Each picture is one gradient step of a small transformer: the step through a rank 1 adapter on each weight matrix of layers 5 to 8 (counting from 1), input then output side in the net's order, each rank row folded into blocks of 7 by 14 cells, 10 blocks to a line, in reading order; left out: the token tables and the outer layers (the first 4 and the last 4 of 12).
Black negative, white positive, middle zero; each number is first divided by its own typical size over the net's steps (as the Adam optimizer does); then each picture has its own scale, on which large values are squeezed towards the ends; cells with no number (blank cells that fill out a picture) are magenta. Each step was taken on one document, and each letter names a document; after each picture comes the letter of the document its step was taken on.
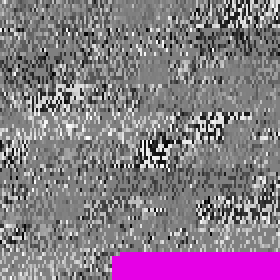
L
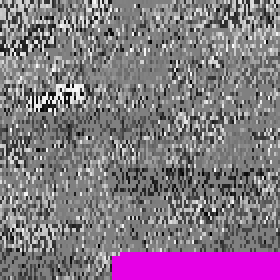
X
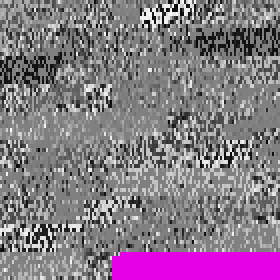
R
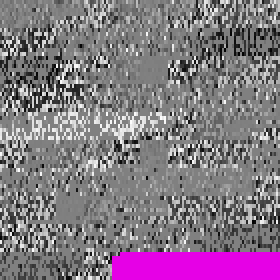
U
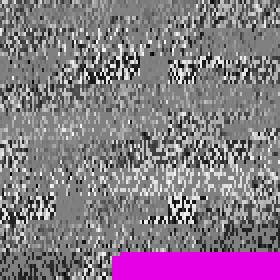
U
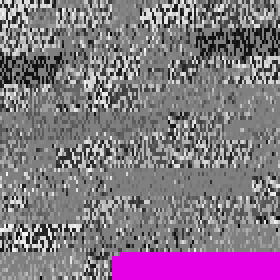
R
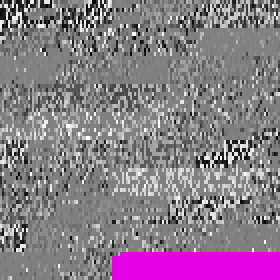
X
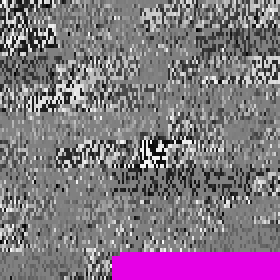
L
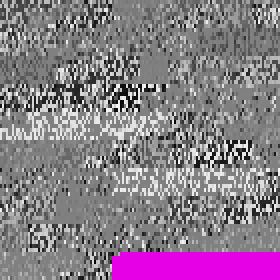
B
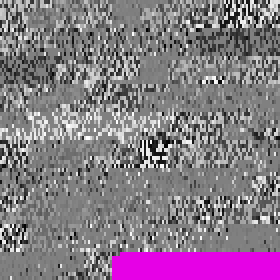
L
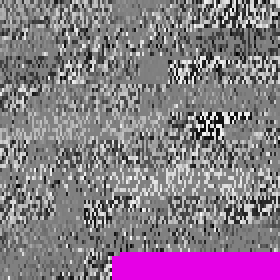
U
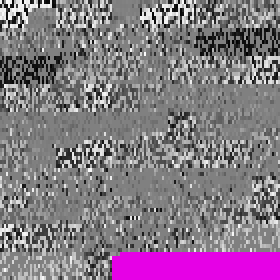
R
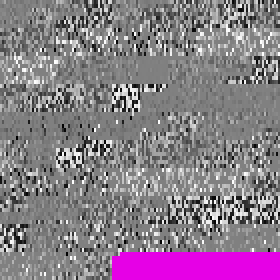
X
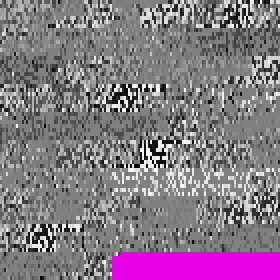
R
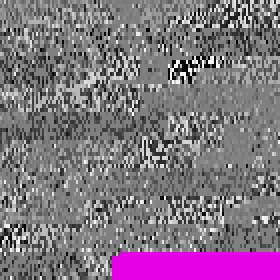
L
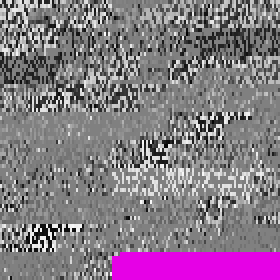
R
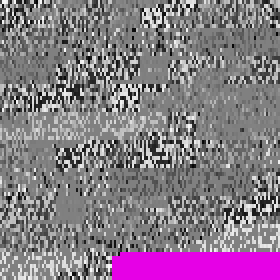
U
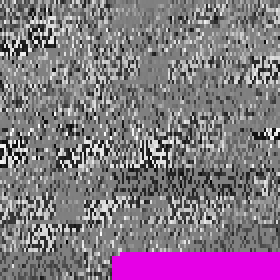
X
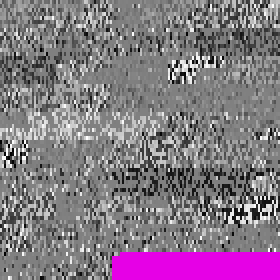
L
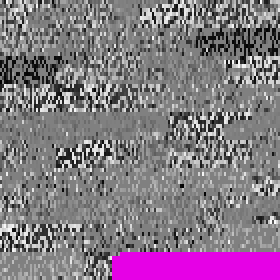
R
